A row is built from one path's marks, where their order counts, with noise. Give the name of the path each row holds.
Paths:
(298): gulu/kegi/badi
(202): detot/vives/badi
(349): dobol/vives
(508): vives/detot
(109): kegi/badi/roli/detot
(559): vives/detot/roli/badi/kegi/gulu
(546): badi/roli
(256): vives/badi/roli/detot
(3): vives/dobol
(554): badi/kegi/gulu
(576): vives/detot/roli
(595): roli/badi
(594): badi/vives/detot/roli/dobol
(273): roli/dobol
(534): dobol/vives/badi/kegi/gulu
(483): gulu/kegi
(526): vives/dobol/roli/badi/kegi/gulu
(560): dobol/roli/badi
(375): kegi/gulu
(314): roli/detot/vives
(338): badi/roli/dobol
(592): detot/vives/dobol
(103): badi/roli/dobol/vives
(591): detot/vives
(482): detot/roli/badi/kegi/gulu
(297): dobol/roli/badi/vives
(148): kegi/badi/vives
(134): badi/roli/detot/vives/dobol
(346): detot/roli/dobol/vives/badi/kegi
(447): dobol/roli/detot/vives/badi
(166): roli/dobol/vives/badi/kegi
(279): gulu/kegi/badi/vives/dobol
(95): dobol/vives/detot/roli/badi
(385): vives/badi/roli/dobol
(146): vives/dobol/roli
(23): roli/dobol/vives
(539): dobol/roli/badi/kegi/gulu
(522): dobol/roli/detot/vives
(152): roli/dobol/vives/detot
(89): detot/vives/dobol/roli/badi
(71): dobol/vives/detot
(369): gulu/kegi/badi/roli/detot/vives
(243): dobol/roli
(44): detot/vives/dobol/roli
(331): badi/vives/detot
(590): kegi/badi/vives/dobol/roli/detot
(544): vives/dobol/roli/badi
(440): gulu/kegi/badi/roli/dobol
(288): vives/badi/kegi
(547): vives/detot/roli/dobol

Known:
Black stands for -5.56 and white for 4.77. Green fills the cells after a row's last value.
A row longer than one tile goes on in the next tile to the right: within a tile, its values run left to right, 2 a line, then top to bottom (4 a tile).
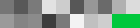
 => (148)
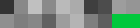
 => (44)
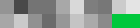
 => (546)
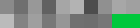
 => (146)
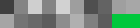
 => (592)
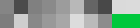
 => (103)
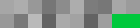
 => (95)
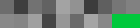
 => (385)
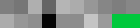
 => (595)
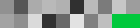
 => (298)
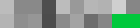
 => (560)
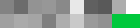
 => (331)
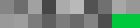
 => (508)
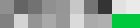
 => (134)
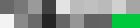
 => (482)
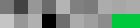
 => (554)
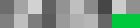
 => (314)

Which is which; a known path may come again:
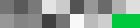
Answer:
(148)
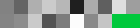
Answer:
(279)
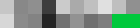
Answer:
(539)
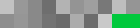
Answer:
(522)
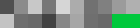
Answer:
(591)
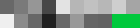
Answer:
(482)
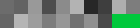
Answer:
(547)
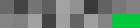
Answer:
(385)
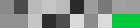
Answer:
(483)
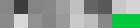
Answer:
(338)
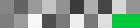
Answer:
(369)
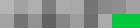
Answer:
(71)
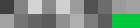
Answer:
(592)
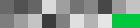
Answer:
(109)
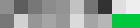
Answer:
(134)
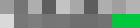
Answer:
(3)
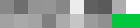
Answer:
(331)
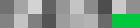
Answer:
(314)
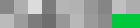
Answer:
(23)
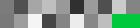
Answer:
(440)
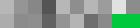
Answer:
(297)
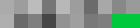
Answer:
(349)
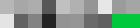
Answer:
(534)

